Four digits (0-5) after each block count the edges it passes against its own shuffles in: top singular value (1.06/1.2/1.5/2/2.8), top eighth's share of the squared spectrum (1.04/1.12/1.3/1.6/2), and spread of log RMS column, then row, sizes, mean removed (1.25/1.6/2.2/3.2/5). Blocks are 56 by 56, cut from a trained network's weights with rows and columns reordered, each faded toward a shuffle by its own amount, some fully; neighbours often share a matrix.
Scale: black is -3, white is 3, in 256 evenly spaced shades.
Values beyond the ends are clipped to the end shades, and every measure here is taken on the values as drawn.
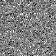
3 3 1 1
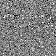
3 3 0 1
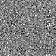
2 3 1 1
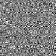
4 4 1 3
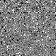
3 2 1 1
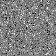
2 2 0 0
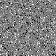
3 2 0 1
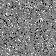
0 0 0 0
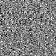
3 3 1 2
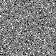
1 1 0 0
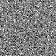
2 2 0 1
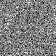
2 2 0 0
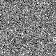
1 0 0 0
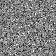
0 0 0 0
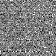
3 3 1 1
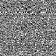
3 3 1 1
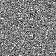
1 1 0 0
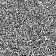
0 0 0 0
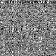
3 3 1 2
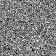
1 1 0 0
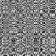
4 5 3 3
